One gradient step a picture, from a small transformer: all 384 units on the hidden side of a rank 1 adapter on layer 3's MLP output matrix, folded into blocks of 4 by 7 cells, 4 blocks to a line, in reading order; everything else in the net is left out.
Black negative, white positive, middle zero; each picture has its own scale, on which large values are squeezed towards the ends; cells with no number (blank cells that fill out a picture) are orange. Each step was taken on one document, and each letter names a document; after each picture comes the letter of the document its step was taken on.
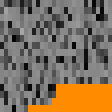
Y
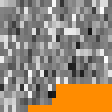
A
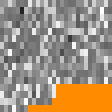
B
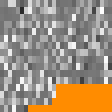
B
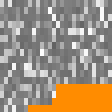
A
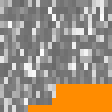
A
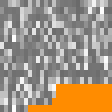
B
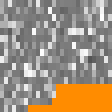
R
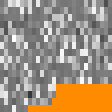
Y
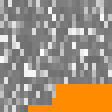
A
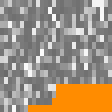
A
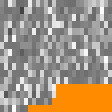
B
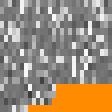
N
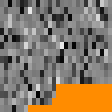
Y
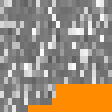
R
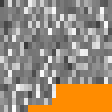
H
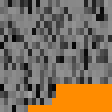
Y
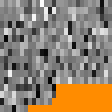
H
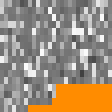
R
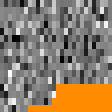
H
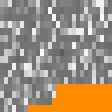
A
